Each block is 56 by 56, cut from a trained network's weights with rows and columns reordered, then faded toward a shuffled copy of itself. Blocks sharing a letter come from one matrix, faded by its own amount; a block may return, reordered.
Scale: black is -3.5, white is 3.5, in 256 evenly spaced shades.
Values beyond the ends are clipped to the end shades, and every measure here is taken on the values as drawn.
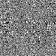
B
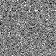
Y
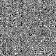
B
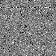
Y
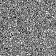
Y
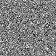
Y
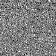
Y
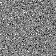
Y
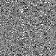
B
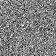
Y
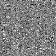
B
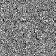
B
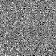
B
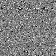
Y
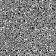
Y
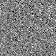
B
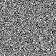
Y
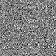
B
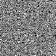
B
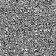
B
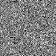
B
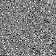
B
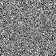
Y
